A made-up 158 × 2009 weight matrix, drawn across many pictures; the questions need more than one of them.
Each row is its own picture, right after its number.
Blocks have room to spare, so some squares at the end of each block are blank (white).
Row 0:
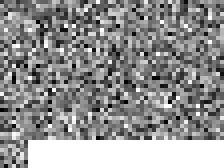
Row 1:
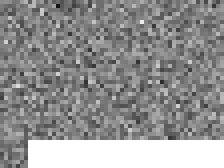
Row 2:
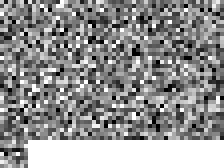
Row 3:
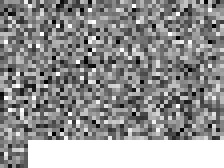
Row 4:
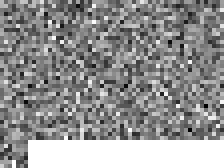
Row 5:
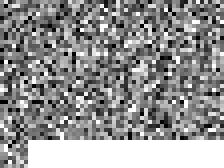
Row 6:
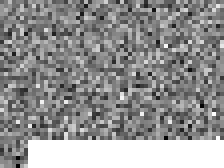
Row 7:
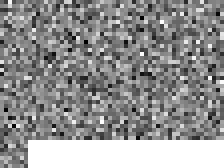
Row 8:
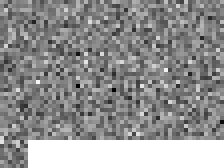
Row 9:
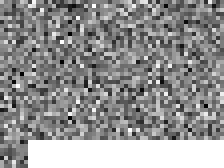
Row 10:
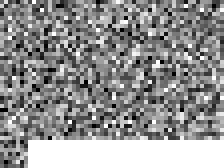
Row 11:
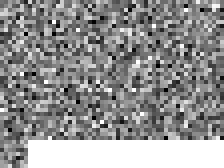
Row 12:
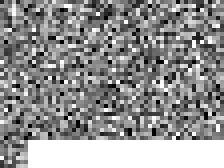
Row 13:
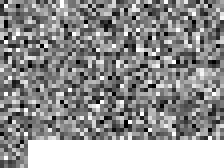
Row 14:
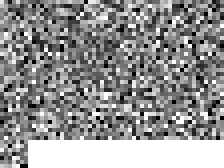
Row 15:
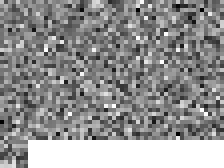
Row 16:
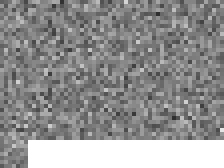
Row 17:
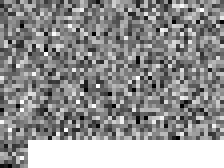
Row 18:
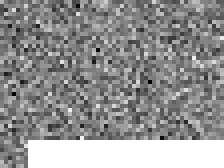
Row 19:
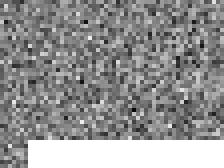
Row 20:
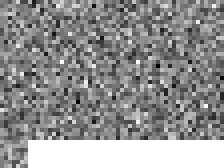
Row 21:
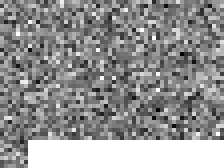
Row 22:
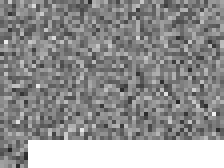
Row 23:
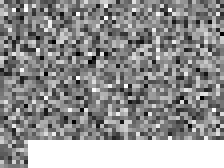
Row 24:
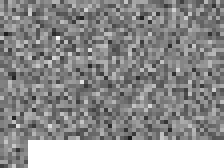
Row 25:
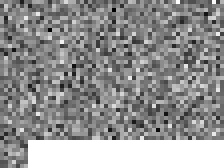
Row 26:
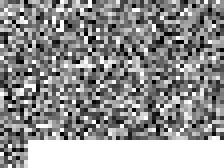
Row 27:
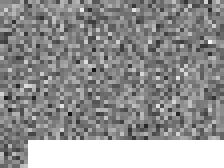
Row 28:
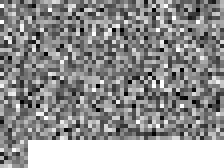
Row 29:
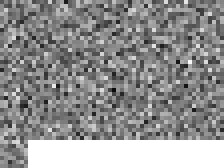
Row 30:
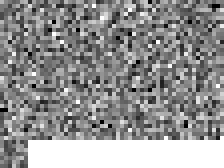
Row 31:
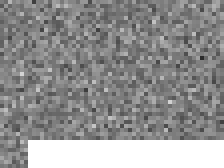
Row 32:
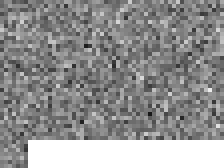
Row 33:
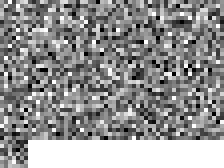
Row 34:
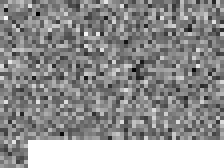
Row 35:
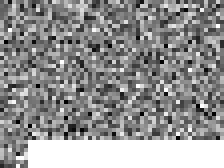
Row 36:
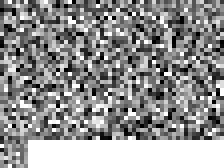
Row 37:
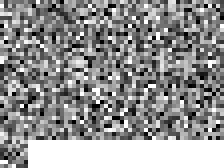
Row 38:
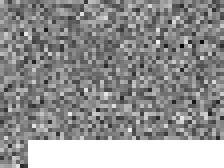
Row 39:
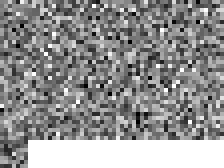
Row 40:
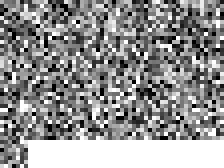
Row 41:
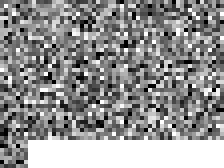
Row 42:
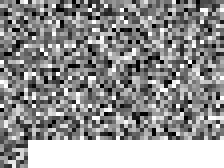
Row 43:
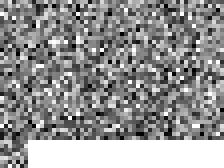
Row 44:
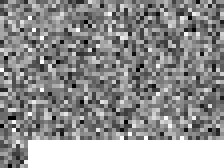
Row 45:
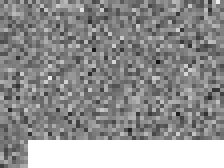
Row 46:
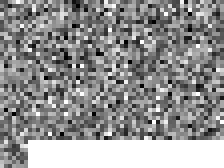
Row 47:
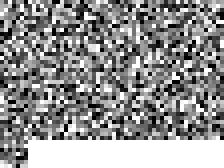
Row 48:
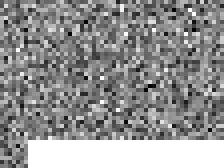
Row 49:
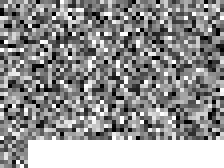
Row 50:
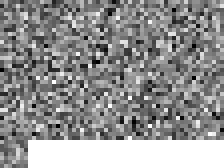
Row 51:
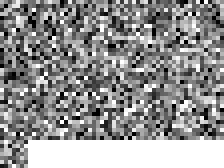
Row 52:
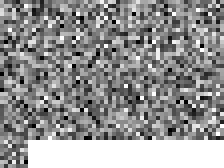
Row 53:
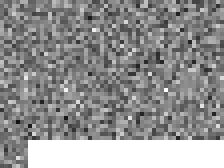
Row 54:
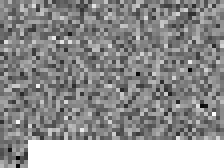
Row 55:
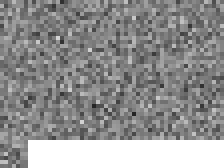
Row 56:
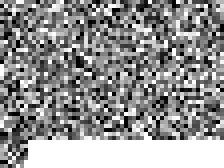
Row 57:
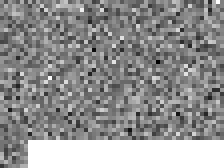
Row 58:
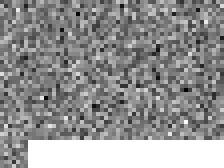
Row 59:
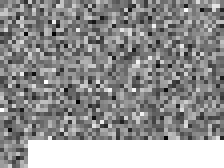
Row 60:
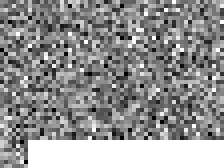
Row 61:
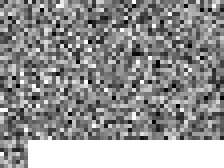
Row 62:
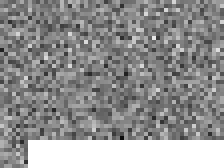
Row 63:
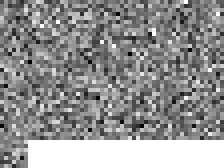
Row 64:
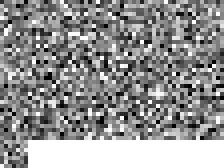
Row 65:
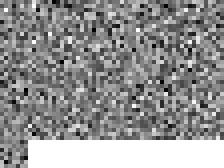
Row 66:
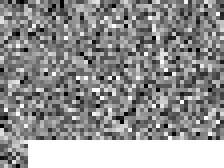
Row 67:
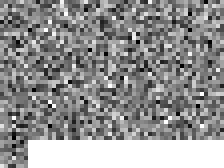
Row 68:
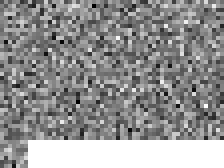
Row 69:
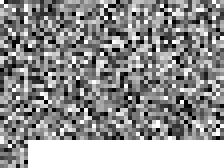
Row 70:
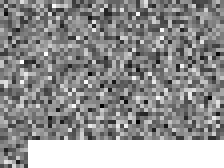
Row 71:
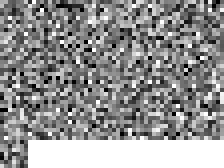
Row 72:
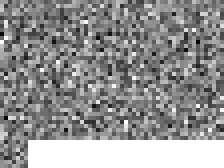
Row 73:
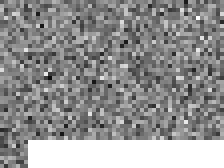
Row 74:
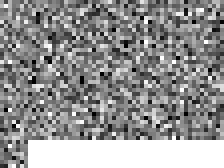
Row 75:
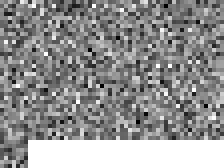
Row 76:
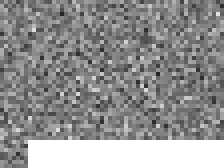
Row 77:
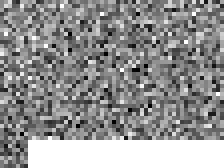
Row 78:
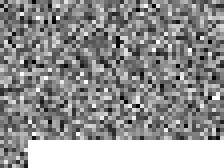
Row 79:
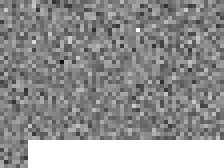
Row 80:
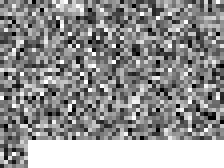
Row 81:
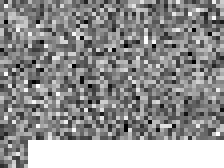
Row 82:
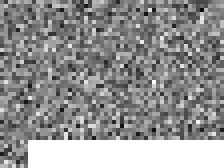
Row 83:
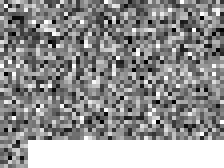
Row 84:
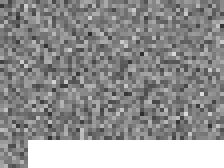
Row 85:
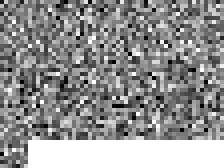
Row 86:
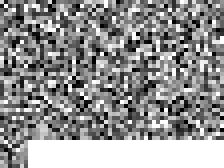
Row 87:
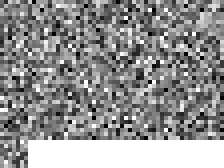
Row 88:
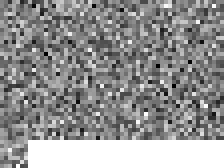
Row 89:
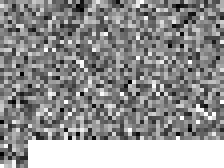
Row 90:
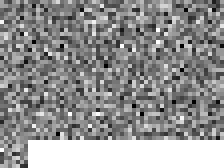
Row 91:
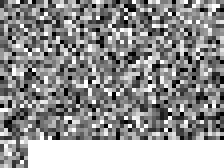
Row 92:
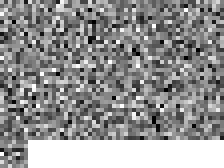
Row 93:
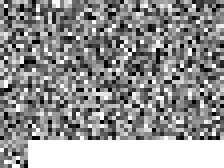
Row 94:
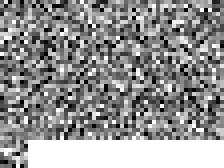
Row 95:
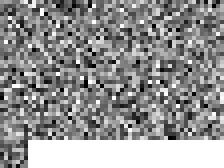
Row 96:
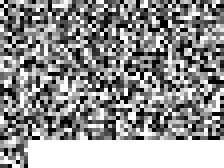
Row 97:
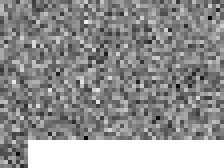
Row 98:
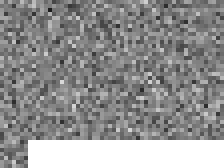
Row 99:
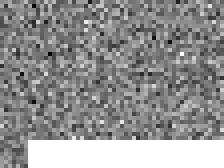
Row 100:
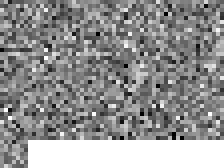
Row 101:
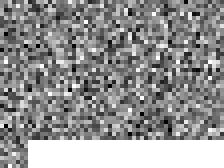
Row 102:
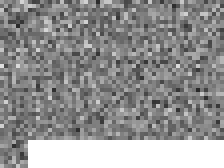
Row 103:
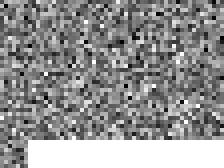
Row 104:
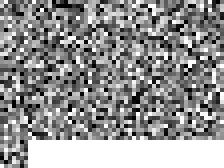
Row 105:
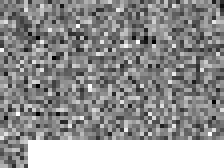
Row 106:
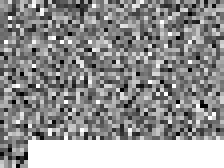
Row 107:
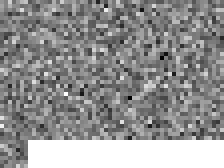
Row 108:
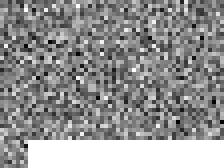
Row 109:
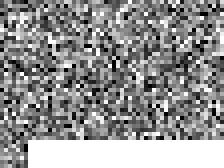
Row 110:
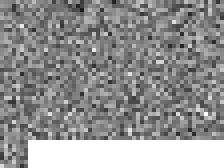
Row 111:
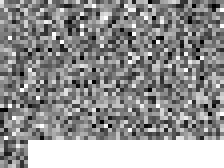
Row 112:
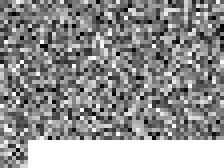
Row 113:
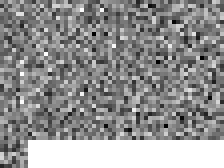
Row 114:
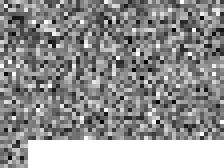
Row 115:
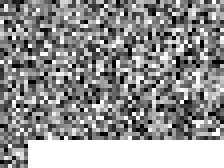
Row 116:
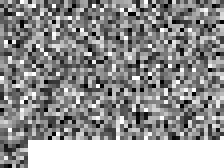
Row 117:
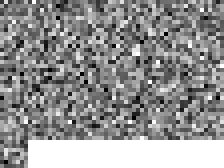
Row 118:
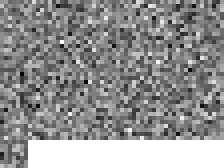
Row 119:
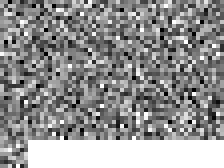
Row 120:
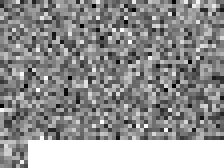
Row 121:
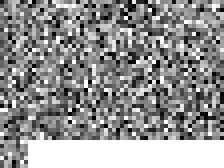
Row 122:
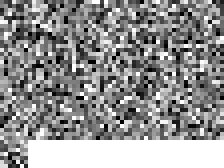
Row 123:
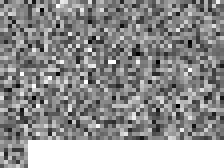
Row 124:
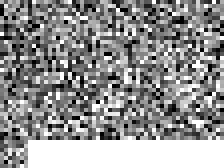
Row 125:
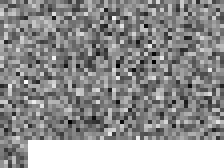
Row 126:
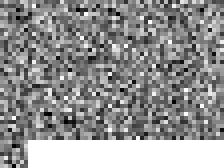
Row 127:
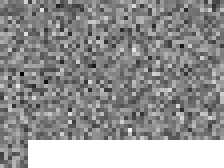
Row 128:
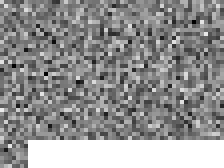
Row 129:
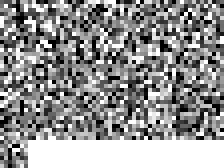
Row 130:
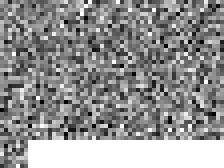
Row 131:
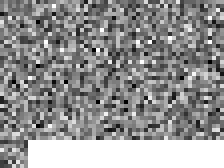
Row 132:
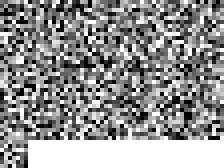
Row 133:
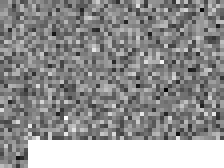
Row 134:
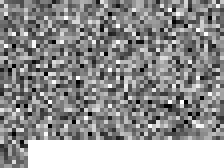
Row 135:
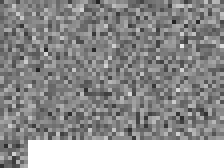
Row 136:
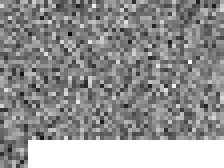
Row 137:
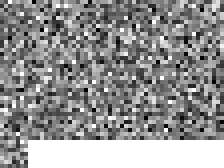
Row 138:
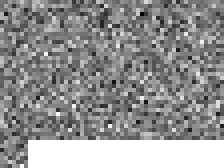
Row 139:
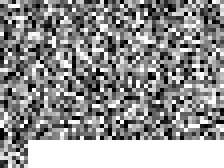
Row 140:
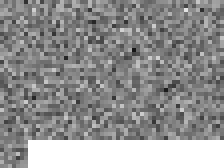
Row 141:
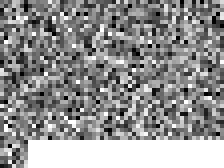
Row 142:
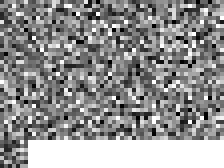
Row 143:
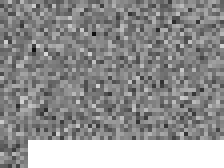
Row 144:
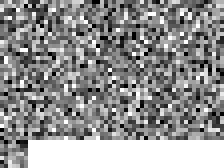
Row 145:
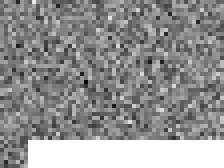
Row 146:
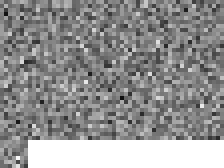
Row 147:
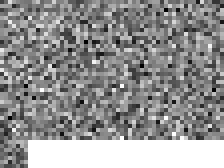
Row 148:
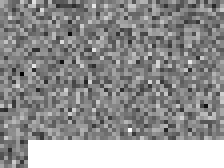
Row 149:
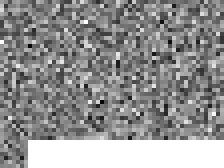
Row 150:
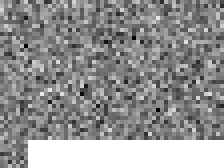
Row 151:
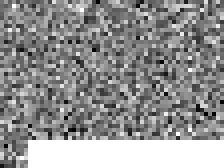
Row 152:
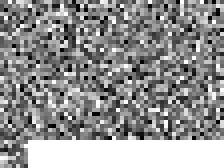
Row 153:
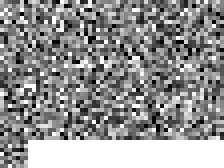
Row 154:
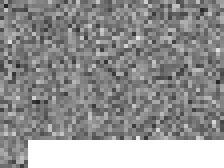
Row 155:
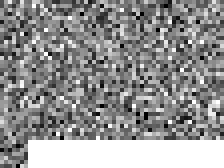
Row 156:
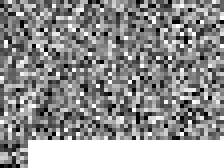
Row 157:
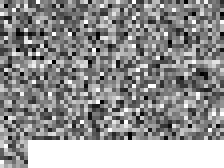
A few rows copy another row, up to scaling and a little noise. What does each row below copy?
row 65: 79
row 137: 31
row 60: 62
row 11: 59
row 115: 19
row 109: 32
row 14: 38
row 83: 114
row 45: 57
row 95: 1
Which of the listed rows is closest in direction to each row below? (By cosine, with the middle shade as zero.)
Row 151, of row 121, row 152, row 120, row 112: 121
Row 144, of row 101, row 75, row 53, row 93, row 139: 101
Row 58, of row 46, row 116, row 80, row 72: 72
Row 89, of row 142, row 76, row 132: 132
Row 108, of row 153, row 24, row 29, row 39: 29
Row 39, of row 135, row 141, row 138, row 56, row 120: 135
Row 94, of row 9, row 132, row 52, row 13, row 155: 132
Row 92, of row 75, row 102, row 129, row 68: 68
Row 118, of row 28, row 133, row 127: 127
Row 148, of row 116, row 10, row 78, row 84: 10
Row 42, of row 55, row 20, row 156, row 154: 156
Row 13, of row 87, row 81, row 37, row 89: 81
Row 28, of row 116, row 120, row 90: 90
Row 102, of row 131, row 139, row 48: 48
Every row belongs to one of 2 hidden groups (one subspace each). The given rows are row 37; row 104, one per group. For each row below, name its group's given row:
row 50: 37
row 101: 37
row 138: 104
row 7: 37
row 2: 104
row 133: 104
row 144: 37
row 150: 37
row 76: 37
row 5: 37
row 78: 104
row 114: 37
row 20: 104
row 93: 104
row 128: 37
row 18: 37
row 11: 104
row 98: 104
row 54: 104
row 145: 104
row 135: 104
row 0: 37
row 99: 37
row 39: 104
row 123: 104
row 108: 37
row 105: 37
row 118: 104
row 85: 104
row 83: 37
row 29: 37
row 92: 104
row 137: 104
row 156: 104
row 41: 37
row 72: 37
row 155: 104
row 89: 104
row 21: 37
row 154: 37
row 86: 37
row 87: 104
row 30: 104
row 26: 104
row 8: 37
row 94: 104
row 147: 37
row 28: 104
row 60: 37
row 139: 37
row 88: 104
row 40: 37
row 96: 104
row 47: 104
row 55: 37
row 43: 37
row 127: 104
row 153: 104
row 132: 104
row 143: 104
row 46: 37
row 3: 104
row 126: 37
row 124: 37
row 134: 37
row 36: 37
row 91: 104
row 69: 37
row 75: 104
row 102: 37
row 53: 104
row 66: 37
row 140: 104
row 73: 37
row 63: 37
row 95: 104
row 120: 104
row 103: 37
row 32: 37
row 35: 104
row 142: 104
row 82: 104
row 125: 37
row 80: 104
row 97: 37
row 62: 37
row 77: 37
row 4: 104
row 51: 37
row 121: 104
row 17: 104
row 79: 104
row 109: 37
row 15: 104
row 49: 37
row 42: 104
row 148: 104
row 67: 37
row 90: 104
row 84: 37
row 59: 104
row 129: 37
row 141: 37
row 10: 104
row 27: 104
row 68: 104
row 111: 104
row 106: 104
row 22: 104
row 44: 37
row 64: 37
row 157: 37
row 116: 104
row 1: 104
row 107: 37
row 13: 37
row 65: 104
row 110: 104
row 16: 37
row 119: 104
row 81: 37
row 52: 37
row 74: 37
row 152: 37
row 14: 104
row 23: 37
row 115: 37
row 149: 37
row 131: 37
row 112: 37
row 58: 37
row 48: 37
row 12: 104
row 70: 104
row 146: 104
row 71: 104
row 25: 37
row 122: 37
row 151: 104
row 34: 37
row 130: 104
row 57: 104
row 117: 104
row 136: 104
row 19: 37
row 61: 104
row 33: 37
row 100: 37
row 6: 104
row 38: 104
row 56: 37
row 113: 104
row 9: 104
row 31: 104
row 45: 104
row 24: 37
